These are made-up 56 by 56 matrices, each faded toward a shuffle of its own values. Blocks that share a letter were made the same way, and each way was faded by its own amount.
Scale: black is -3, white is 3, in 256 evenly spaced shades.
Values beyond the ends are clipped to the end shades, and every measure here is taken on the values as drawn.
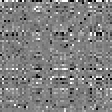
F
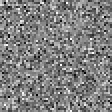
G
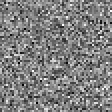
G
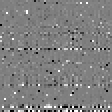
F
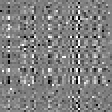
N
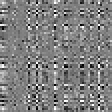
N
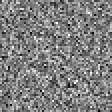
G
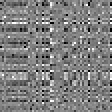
N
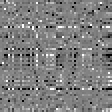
F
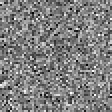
G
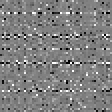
F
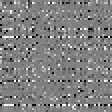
F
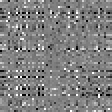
F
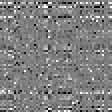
F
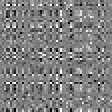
N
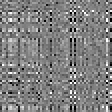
N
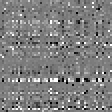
F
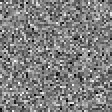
G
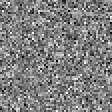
G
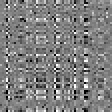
N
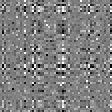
N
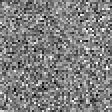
G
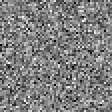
G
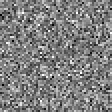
G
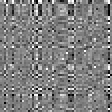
N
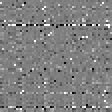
F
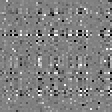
F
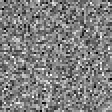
G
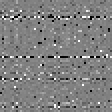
F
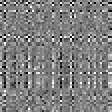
N
